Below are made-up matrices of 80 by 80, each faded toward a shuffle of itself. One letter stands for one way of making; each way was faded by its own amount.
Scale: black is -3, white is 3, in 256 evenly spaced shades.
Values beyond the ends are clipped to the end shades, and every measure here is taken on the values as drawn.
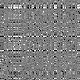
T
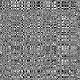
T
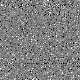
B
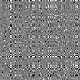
T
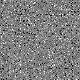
B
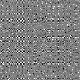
T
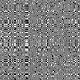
T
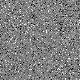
B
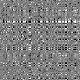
T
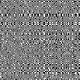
T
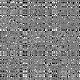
T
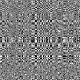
T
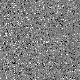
B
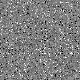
B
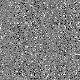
B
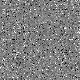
B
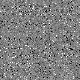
B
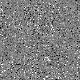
B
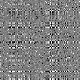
T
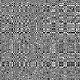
T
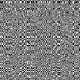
T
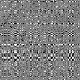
T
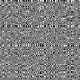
T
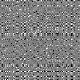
T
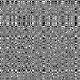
T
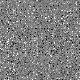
B
